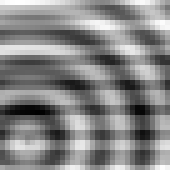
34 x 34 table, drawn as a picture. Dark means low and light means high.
Rings: centred on the bottom left. Stripes: horizontal, repeating 7 times. Ninth with the lowest average: middle left. Histogram: bell-shaped.
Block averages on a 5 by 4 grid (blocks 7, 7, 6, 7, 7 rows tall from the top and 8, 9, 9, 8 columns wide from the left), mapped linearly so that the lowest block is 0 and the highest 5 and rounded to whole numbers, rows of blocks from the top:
4445 / 3323 / 2122 / 0221 / 4333
